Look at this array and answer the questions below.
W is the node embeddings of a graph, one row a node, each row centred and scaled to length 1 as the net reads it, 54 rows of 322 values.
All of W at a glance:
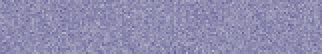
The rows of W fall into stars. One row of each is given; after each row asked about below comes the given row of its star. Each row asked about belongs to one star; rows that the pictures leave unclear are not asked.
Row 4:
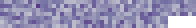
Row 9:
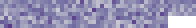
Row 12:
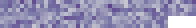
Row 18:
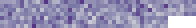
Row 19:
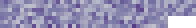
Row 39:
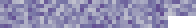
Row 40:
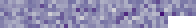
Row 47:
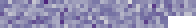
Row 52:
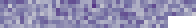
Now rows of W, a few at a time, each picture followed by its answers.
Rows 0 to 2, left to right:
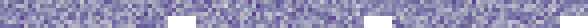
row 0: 12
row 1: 52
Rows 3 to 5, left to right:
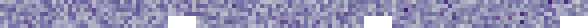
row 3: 18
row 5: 39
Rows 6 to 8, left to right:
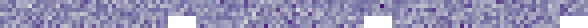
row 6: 40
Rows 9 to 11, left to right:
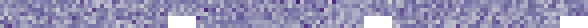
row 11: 18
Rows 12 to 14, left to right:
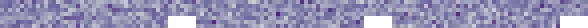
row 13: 9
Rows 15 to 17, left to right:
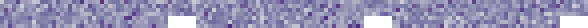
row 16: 18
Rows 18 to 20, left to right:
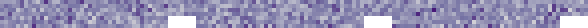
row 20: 12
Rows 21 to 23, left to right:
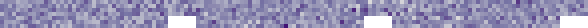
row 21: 40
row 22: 12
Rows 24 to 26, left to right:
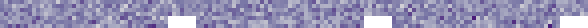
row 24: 52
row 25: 9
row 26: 19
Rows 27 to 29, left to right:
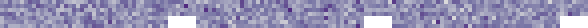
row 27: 4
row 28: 18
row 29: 39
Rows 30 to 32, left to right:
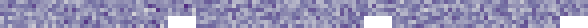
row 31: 12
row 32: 47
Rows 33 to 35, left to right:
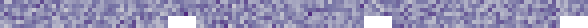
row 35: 19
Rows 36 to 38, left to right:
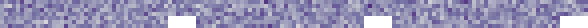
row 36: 9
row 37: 47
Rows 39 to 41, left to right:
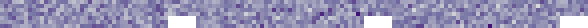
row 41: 19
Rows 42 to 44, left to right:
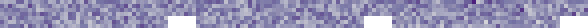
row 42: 18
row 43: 52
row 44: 52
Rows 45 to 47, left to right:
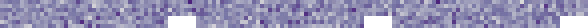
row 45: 12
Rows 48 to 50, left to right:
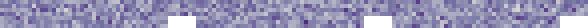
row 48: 4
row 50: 52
